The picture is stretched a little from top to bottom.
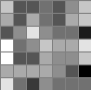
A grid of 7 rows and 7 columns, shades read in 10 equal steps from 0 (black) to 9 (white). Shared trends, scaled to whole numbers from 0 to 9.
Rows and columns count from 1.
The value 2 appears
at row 7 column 3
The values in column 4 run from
4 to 7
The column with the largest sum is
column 1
